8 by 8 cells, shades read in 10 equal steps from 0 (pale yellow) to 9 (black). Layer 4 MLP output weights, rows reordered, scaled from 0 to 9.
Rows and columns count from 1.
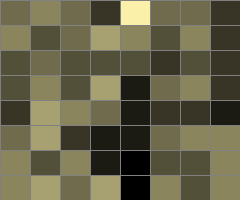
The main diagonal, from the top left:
5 6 6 3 8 5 6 4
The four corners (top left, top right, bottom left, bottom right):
5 7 4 4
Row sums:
38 39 49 43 49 44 47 38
